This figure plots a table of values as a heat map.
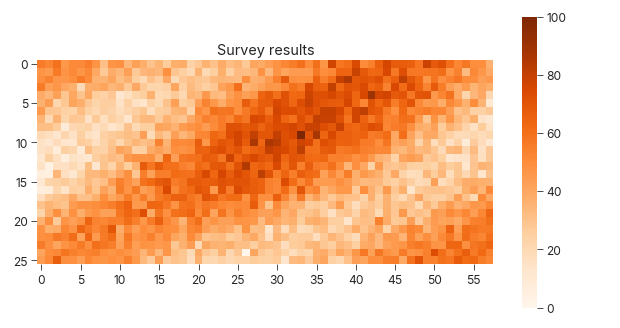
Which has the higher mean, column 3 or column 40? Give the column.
40
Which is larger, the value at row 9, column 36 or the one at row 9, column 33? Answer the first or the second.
the second
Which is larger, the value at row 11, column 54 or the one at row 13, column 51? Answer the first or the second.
the second
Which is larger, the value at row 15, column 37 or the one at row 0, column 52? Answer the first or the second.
the second
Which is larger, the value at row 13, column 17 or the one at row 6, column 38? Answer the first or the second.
the second
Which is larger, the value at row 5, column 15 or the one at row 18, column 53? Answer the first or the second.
the second
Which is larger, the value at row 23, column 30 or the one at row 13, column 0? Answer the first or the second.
the first
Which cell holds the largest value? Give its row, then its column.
9, 33
